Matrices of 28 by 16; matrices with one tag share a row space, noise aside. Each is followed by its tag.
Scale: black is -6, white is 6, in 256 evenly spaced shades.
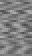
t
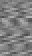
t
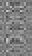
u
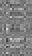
u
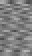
t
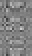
u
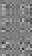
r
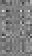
r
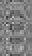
u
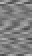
t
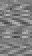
t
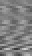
t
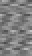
t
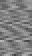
t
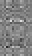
u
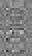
u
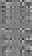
r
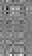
u
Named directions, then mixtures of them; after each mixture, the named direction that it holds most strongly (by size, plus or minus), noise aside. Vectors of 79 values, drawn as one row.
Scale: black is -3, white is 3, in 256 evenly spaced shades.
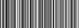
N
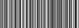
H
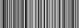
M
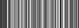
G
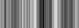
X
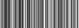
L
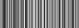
M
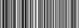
N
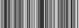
L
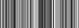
N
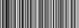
N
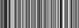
G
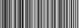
L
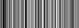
M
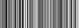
L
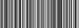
H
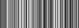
G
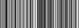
H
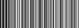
N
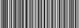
M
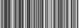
L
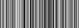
N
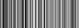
M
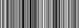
X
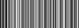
N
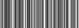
L
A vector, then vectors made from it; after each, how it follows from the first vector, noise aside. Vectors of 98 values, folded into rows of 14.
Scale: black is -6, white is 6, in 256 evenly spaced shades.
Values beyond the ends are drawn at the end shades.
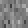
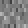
wrapped around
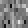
scaled up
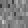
wrapped around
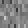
wrapped around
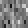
scaled up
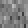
wrapped around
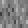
wrapped around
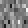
scaled up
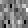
scaled up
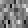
scaled up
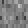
wrapped around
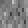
wrapped around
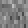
wrapped around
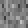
wrapped around
